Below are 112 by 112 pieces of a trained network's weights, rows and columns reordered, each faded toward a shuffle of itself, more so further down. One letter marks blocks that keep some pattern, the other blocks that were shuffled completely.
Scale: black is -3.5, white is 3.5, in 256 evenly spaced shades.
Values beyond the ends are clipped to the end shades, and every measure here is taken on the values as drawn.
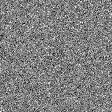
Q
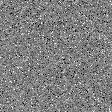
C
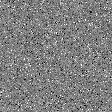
C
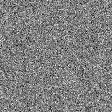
Q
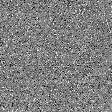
Q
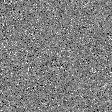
C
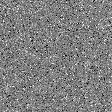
C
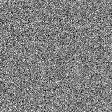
Q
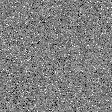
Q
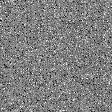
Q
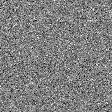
Q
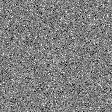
C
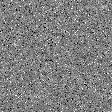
C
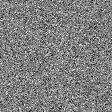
C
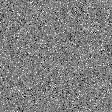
C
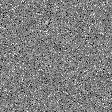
C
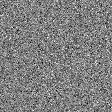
Q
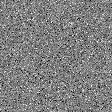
C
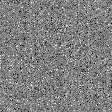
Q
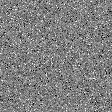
C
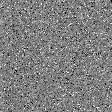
C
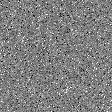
C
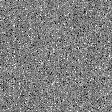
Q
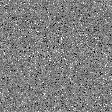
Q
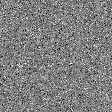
C
